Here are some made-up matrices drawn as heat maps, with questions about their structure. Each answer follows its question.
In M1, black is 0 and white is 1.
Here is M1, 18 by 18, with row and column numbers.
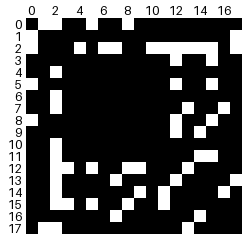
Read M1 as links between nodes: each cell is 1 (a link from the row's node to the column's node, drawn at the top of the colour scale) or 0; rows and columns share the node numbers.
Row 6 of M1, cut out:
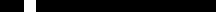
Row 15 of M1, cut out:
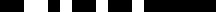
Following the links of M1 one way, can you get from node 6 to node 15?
yes
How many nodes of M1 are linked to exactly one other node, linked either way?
3
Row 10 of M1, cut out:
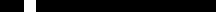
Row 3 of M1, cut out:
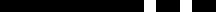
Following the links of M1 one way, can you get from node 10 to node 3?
yes
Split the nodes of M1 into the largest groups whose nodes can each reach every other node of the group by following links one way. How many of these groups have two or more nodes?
1
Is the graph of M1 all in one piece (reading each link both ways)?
yes
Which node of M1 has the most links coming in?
node 2
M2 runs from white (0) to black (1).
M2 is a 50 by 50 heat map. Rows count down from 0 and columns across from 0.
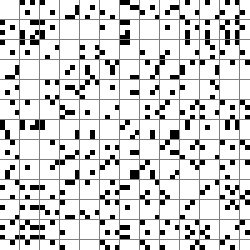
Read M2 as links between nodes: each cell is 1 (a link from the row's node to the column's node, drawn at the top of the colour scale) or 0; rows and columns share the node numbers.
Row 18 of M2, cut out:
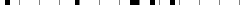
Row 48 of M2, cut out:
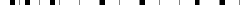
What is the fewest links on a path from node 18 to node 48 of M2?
3
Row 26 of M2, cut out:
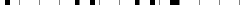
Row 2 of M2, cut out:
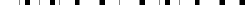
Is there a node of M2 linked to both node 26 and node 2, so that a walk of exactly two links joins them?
yes
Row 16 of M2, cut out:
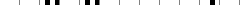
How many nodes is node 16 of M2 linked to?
5
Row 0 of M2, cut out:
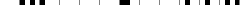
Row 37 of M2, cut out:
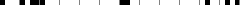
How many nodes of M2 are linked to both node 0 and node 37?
8
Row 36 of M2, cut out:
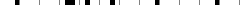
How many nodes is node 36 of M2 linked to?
7
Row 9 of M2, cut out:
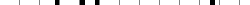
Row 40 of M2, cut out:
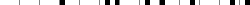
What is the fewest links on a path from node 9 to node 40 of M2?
3
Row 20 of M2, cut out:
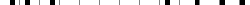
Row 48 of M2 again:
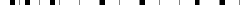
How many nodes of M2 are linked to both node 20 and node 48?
5
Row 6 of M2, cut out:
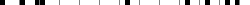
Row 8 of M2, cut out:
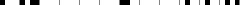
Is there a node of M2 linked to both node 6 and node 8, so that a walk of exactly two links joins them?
yes
